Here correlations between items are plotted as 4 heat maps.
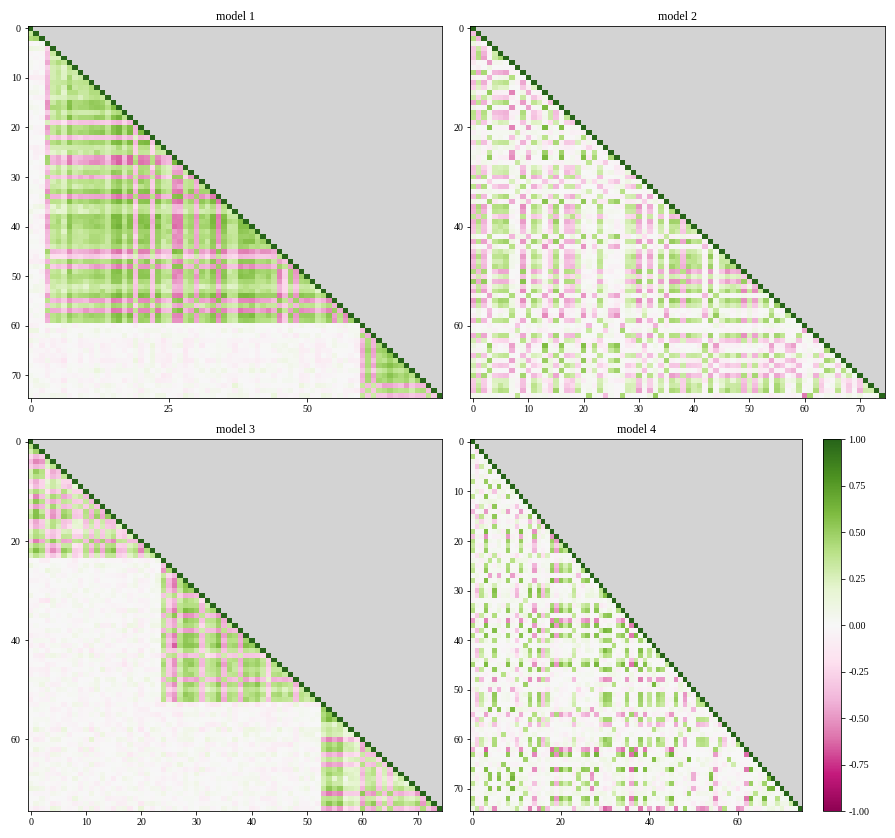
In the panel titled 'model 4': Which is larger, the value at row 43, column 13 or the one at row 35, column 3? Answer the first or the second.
the first
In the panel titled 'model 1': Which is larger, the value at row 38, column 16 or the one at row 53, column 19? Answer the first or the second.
the first
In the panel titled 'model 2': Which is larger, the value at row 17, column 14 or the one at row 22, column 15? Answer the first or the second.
the first
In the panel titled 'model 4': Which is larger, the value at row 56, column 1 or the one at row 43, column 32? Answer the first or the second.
the second
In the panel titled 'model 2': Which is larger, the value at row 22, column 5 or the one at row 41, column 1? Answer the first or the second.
the second
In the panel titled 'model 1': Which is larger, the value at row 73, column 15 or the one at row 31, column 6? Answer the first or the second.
the second
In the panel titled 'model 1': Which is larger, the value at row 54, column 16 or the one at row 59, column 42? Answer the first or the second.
the first
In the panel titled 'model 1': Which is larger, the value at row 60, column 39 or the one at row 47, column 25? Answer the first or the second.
the second
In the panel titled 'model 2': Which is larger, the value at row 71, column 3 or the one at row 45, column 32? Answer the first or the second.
the first
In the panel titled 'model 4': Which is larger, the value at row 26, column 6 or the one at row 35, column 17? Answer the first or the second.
the second
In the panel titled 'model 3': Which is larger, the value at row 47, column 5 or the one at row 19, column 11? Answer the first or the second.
the first
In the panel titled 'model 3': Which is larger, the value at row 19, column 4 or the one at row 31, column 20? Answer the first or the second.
the second
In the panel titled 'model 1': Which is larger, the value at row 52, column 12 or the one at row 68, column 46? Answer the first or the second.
the first
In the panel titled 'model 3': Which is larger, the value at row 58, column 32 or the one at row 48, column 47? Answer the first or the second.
the first
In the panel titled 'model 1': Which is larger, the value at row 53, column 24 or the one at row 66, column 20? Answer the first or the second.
the first
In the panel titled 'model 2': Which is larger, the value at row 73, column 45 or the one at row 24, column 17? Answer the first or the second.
the first
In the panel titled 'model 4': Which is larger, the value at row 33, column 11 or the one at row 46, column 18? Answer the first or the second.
the first
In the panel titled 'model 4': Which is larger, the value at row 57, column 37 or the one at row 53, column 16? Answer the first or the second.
the first
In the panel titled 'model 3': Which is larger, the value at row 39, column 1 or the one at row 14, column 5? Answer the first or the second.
the first
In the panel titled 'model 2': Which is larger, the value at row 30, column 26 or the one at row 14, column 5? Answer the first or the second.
the first
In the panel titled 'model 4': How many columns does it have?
75
